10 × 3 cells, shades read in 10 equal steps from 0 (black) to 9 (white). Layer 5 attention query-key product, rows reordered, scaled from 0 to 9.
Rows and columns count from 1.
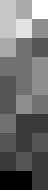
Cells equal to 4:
6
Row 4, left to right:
4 4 5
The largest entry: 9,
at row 1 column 3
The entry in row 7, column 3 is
2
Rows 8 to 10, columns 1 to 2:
3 2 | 2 3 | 0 0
